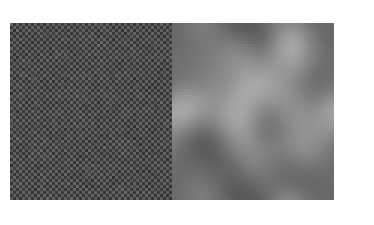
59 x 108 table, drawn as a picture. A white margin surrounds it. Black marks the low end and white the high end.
The table splits into one row of 2 panels. Panel 1,1: low, checkered. Panel 1,2: middling, smooth.
